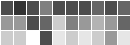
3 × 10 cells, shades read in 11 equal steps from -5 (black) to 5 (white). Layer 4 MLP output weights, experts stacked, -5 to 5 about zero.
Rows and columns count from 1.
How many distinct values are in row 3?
5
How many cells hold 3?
5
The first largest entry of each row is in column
4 5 3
